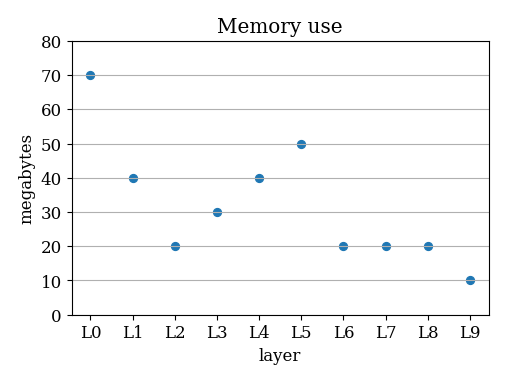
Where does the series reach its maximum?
L0
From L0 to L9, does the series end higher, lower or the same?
lower
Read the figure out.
Title: Memory use
x-axis: layer, ticks L0 L1 L2 L3 L4 L5 L6 L7 L8 L9
y-axis: megabytes, ticks 0 10 20 30 40 50 60 70 80
Values:
70 40 20 30 40 50 20 20 20 10
